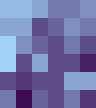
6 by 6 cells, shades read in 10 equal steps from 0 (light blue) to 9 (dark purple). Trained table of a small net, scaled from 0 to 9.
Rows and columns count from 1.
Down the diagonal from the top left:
1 2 5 6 2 7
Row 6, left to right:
4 9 5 6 4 7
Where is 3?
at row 1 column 6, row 2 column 5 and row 3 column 2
